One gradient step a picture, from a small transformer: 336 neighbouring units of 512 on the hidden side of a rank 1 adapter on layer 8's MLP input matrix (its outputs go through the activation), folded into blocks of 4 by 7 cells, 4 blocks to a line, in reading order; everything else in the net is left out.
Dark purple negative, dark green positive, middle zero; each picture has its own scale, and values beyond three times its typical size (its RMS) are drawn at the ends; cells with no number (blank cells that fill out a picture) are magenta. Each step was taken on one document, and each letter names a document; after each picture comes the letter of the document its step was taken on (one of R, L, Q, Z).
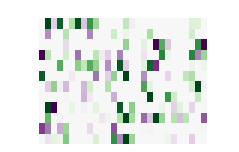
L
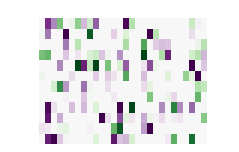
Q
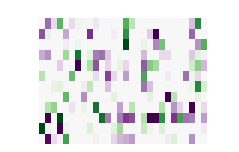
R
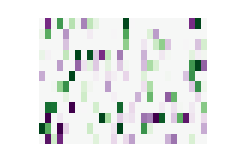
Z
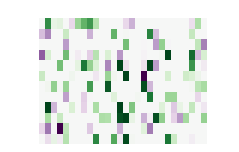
L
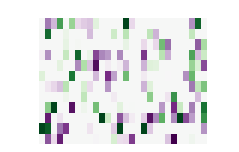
R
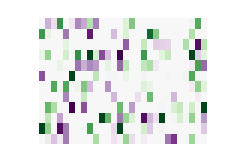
Z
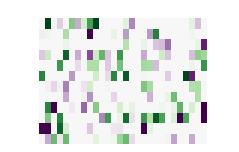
L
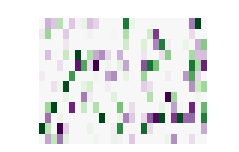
R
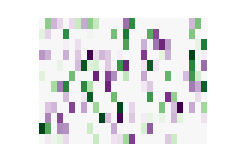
Q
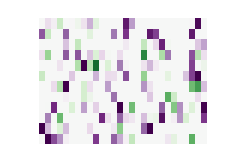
Q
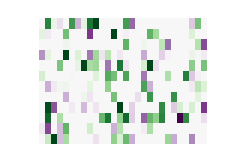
L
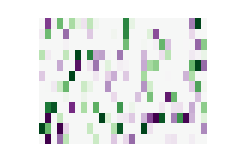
Z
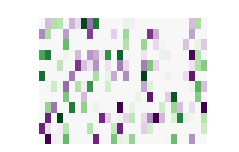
R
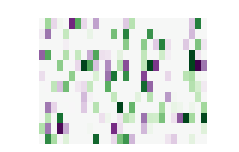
R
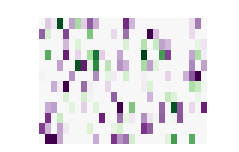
Q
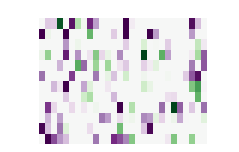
Q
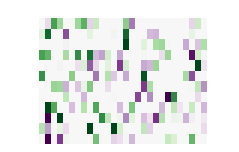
Z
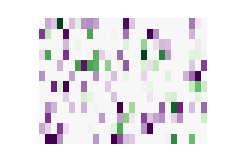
Q
